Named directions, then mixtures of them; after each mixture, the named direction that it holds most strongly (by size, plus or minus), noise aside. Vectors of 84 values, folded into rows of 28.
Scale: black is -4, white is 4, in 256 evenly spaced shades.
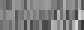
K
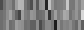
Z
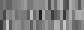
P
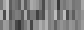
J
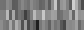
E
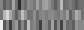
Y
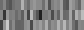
P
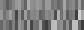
K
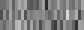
K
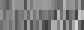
K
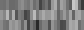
E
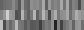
Y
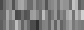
E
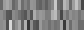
E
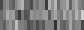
Z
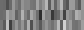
P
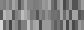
Y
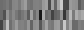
P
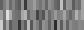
Y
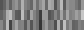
Z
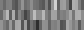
E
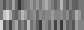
Y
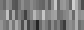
E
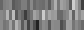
E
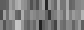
Z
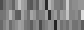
Z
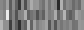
J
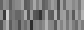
J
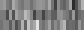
E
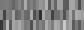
P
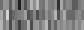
J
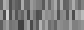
J
